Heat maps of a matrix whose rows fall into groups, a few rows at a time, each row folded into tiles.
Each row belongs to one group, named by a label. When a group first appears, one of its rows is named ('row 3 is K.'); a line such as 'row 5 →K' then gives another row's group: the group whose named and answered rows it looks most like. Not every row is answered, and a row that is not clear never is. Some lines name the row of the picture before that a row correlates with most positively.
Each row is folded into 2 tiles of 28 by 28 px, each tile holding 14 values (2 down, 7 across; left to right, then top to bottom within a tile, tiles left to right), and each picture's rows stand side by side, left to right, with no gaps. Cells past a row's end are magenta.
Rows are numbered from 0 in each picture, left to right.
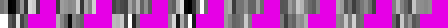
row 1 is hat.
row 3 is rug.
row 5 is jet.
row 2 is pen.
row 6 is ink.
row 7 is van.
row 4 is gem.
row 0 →pen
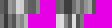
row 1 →pen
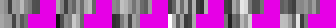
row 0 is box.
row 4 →jet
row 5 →pen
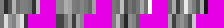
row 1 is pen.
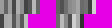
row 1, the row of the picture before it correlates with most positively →0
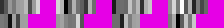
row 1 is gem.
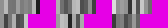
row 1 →box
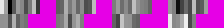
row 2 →van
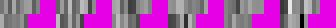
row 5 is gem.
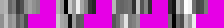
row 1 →box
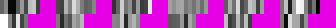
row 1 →jet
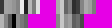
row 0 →hat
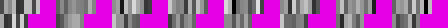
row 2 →box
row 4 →gem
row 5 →box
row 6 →van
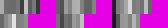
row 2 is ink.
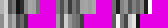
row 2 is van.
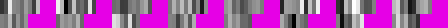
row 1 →gem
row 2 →pen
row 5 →hat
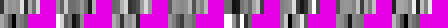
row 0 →hat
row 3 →hat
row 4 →pen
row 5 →rug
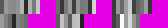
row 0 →hat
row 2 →ink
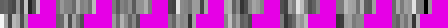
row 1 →van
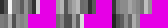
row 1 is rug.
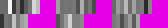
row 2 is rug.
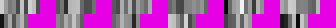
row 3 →pen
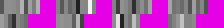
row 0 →hat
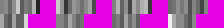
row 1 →gem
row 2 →gem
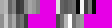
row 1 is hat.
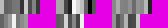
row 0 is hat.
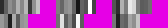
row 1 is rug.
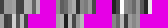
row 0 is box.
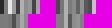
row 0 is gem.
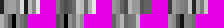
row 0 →hat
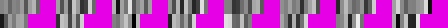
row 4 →pen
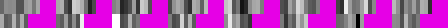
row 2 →pen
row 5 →jet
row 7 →gem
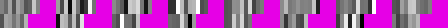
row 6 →van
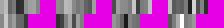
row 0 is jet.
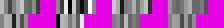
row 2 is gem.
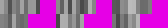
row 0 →gem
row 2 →jet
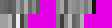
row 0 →pen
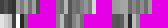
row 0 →pen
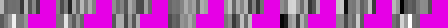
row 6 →gem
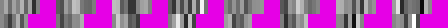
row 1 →jet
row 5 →jet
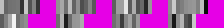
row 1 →rug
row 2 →rug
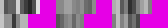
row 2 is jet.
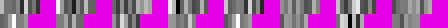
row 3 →gem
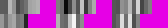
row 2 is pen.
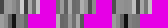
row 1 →box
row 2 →hat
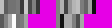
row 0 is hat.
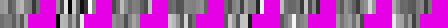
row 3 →pen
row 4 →van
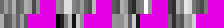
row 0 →box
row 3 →jet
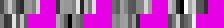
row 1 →hat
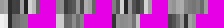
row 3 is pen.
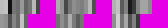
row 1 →gem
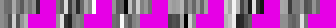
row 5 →gem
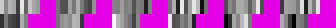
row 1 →van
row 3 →box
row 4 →ink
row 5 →hat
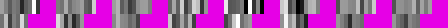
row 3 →box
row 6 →hat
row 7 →hat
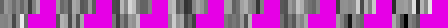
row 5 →jet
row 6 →hat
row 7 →hat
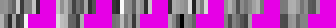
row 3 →hat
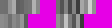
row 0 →rug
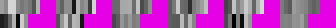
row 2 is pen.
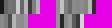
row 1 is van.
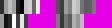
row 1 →jet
